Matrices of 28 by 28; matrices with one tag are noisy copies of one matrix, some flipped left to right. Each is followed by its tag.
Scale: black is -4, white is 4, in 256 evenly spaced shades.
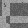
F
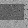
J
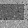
J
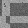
F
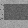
J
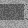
J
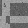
F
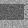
J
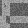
F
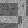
F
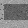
J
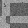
F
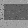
J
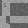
F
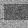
J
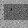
J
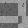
F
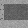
J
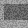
J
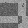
F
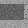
J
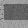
J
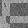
F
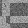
F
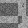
F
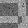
F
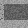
J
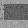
J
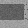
J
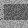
J
